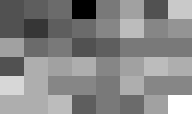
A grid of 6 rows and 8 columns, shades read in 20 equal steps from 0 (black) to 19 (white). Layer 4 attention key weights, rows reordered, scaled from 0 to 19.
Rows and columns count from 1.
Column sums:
59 58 60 44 54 68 61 77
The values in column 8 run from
9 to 19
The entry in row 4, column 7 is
14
